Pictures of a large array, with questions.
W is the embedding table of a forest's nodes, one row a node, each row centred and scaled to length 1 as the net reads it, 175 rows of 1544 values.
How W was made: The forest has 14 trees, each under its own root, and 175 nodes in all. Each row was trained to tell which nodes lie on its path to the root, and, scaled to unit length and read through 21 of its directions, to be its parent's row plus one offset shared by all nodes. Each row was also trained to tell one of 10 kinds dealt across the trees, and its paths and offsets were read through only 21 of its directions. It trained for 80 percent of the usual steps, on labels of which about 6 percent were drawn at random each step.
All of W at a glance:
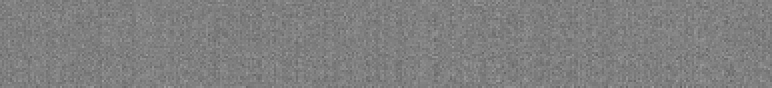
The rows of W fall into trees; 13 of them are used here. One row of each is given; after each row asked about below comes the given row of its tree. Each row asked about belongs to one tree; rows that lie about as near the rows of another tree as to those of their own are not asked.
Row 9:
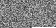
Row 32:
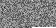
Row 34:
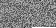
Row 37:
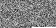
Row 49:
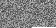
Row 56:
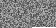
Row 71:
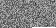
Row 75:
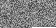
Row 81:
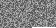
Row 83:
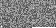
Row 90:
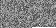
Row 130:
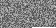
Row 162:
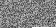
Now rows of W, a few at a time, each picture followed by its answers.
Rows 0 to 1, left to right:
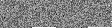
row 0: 71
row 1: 9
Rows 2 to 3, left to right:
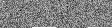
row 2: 71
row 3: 75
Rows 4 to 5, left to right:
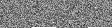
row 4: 49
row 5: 81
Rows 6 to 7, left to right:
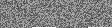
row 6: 90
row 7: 83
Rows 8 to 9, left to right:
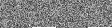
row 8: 71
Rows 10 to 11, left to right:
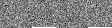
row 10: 37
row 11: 32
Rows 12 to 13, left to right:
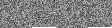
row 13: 90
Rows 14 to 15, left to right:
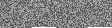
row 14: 32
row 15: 49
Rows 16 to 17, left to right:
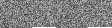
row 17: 75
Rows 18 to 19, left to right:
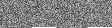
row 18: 49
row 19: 32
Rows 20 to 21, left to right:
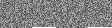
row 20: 71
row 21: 34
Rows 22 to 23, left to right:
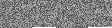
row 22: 83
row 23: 9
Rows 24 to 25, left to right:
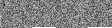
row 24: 162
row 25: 34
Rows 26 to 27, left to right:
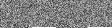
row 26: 71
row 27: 34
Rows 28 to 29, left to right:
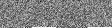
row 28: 49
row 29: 37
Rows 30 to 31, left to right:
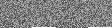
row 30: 34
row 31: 71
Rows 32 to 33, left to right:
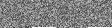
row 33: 49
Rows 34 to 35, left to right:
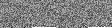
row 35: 83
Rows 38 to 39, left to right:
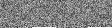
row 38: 162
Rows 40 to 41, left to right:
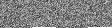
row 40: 75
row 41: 83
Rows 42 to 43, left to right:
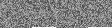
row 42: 9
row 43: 162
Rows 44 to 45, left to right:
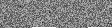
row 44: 75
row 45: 81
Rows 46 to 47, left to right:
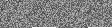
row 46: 81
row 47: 81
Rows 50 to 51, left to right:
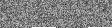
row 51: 90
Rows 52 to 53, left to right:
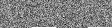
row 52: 90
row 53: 32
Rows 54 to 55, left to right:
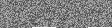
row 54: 90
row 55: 83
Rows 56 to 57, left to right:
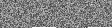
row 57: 37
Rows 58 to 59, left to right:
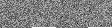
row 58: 49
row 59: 81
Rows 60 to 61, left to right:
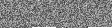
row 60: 83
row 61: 9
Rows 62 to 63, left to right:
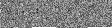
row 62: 32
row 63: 81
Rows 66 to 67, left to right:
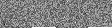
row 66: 37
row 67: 9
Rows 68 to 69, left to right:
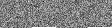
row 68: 71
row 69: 81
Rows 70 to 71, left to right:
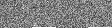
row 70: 75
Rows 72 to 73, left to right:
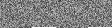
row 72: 32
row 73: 162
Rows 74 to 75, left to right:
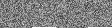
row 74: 9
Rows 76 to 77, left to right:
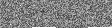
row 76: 83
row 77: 83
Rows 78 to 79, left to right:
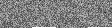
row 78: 162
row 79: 75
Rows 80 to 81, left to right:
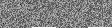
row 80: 34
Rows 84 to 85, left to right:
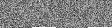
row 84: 32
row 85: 37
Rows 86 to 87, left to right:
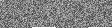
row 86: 81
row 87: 56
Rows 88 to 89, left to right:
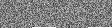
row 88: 71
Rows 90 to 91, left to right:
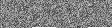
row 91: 34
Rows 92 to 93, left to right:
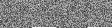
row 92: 49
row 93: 37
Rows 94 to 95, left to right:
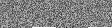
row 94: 71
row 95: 71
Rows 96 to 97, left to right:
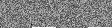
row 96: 9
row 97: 75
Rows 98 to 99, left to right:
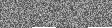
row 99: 37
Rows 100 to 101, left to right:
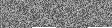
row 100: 90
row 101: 37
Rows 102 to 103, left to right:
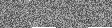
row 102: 75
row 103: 56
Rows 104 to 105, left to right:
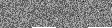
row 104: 81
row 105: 49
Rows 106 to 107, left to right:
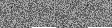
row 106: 34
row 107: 81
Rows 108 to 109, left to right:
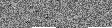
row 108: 49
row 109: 162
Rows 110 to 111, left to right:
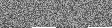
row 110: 83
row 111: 37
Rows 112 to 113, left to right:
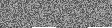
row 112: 9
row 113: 9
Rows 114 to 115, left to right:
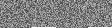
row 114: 9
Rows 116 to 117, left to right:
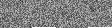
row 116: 81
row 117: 49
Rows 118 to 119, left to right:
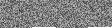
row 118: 71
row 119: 49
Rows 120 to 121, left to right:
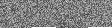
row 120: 34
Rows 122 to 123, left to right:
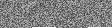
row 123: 49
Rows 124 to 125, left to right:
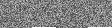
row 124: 49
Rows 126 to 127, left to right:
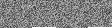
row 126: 83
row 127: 37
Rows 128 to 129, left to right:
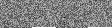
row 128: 83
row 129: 37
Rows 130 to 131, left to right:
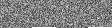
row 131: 162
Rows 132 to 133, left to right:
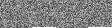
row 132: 71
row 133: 71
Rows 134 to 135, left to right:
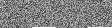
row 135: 34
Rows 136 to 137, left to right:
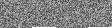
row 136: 83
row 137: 9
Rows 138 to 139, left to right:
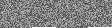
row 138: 90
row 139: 37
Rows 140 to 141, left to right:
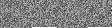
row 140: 81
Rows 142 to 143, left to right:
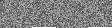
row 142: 34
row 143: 56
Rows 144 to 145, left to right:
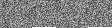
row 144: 83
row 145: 34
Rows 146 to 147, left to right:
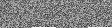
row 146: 49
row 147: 34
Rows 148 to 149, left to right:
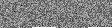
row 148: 83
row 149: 75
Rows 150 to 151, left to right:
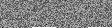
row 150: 81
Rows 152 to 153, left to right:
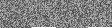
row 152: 32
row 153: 34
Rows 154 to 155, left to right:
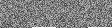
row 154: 162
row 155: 81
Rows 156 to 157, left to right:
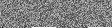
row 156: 34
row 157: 32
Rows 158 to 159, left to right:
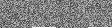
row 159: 75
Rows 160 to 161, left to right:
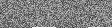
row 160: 83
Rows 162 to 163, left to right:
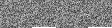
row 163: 162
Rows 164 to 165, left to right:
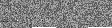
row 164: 37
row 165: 83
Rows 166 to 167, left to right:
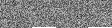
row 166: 71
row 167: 90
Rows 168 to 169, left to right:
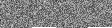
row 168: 71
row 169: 49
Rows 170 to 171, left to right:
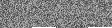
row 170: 49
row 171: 90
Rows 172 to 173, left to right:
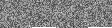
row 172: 56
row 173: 71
